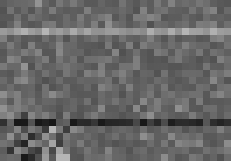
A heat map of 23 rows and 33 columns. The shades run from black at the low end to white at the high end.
Histogram: heavy tails on both sides. Odd patch: rougher, in the bottom left. Roughest part: bottom left. Odd lines: rows 5 and 18. Average level on the scale: 40%.
